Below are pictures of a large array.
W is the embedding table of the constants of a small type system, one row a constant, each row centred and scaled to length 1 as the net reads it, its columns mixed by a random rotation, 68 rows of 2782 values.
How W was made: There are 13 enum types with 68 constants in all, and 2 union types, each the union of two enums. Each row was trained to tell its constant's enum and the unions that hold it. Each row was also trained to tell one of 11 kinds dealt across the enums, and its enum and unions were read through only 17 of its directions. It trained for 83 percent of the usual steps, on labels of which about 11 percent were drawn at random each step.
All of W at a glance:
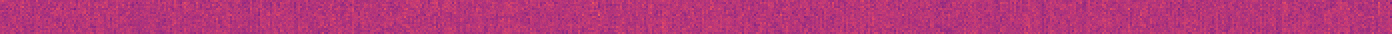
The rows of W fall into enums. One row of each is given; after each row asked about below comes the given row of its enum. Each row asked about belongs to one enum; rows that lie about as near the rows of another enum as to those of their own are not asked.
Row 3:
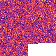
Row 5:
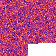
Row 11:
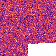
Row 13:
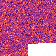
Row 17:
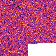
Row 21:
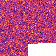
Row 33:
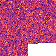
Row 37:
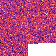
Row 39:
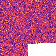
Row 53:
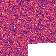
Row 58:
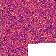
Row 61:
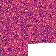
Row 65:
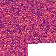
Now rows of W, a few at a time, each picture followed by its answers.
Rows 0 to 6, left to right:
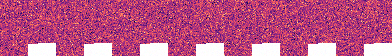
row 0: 3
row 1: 65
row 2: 21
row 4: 3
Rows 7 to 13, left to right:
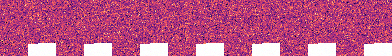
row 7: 3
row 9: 11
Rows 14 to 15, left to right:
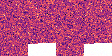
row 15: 11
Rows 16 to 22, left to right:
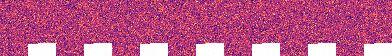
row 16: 17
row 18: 33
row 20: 53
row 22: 3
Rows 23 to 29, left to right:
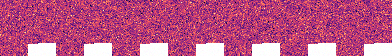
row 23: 11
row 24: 37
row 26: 5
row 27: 11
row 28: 17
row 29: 65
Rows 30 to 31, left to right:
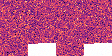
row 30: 13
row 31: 13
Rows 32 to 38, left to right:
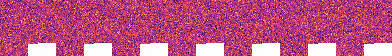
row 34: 11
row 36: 58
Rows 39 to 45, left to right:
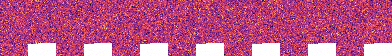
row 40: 37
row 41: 58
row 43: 65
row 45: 58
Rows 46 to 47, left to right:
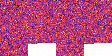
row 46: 17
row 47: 65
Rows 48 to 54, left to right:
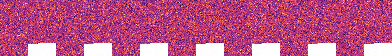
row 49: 61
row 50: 17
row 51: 65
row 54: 3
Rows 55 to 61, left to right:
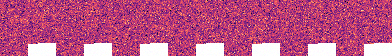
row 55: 37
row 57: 37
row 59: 58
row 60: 21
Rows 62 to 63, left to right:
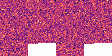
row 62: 58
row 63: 13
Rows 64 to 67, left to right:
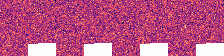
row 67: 21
